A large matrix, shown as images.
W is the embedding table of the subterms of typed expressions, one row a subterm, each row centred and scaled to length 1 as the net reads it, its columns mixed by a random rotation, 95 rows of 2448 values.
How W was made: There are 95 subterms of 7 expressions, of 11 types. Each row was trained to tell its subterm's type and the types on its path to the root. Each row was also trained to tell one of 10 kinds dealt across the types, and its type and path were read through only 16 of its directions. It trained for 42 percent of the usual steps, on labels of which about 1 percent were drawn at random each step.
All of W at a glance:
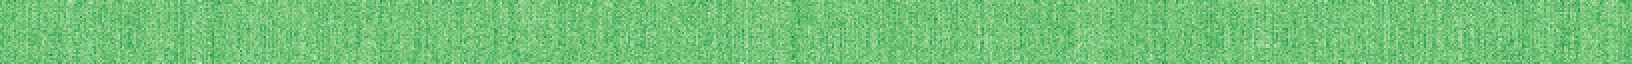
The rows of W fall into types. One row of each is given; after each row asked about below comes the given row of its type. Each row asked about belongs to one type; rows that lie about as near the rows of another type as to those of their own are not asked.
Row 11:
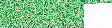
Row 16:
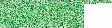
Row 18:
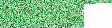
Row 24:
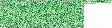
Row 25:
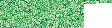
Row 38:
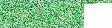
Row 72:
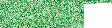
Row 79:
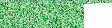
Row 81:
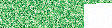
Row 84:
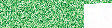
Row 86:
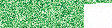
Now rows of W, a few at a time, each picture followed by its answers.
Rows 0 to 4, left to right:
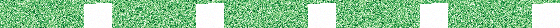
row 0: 24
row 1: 11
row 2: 11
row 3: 38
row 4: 24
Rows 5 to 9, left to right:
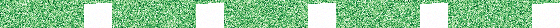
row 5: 24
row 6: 25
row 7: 84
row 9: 79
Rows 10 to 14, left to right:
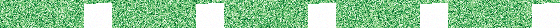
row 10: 38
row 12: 72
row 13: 18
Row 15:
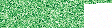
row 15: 25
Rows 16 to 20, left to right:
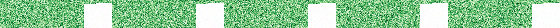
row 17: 11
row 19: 38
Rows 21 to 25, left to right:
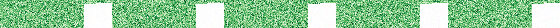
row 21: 24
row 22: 72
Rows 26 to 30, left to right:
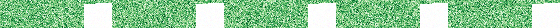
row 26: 38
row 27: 72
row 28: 11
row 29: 84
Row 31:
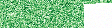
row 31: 72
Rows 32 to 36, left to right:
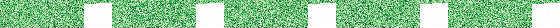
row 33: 24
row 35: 16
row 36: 84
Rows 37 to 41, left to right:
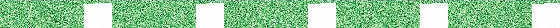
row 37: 79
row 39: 18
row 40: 79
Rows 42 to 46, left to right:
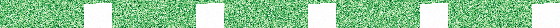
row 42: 11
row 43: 16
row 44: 16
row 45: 25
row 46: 79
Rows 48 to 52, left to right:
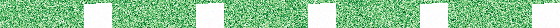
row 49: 16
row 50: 84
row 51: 86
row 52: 25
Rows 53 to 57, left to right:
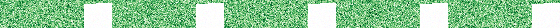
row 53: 11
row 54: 24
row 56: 81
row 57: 86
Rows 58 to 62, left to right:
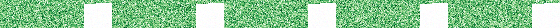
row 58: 18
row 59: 84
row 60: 11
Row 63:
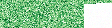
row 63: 25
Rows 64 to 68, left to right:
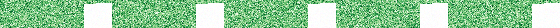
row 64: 86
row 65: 16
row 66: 11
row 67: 84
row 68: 84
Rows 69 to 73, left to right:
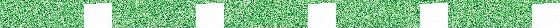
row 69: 25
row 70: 84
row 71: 24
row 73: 79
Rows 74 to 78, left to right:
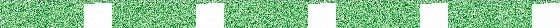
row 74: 24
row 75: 18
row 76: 11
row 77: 24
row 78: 25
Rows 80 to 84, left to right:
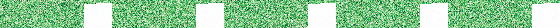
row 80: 84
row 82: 72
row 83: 86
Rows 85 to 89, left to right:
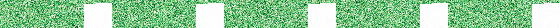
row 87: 81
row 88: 86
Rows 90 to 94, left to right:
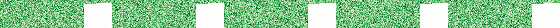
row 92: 16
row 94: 38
